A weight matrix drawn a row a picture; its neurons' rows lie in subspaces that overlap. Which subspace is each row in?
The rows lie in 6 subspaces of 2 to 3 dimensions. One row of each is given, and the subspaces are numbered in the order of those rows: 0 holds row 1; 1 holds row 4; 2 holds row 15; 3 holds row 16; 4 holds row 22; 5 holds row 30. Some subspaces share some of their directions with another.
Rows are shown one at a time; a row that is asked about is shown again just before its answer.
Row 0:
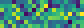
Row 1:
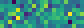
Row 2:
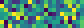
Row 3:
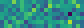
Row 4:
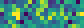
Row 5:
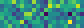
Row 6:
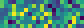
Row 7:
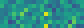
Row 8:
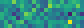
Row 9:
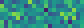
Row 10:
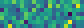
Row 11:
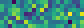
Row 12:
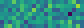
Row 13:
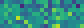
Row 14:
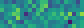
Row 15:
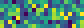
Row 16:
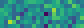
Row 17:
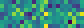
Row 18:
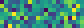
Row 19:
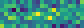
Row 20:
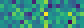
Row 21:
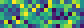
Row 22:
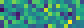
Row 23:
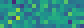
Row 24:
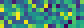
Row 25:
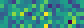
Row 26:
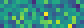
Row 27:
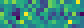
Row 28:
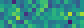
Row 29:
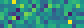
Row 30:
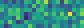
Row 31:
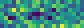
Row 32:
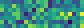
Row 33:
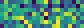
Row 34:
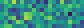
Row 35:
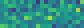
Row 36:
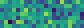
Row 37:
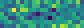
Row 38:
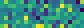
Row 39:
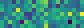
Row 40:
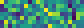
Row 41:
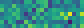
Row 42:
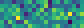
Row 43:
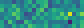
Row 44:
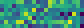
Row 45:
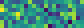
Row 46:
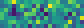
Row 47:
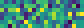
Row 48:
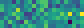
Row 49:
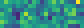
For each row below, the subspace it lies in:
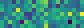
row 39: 3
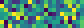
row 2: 4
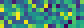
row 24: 4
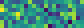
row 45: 4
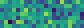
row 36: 3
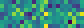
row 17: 3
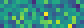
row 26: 2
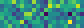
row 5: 2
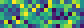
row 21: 2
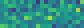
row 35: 5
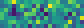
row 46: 3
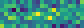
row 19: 5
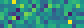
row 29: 0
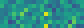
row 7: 3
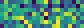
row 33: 2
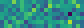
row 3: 1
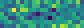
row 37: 5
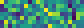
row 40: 4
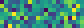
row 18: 4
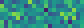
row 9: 4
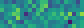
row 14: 1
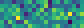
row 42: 2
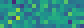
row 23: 0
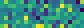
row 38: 5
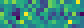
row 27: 1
